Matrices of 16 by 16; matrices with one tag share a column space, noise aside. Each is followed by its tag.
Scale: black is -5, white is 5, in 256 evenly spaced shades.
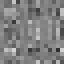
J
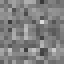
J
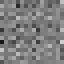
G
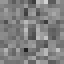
J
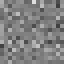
G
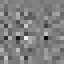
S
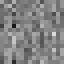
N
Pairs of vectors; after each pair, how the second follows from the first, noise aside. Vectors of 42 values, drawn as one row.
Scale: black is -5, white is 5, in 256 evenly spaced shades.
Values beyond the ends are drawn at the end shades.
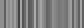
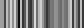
scaled up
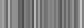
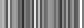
scaled up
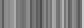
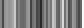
scaled up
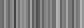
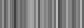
sign-scrambled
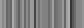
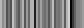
scaled up
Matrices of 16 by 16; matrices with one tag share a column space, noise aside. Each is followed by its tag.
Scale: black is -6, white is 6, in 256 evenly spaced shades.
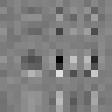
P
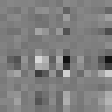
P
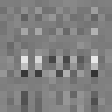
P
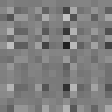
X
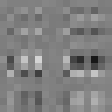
P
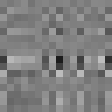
P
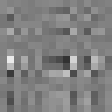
P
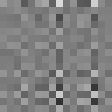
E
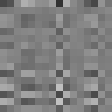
E
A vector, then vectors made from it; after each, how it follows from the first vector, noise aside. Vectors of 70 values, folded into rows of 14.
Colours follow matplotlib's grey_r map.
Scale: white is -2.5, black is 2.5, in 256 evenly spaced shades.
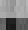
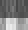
negated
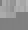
partly zeroed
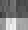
negated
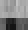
copied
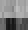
copied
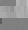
partly zeroed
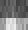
negated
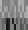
partly zeroed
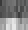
negated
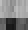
copied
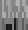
partly zeroed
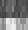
negated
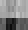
copied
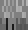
partly zeroed
